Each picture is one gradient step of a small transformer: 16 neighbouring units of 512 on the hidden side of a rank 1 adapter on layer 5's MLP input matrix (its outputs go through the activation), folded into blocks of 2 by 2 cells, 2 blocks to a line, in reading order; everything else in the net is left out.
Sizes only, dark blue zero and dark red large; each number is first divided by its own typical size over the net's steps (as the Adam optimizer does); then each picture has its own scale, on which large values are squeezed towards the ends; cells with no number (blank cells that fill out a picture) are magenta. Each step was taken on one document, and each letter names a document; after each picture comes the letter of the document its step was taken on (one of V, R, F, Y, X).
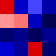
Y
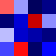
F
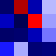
F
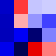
Y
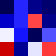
Y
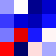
Y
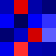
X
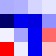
X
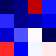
X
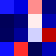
X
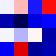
X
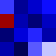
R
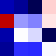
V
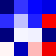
V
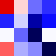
Y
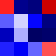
Y
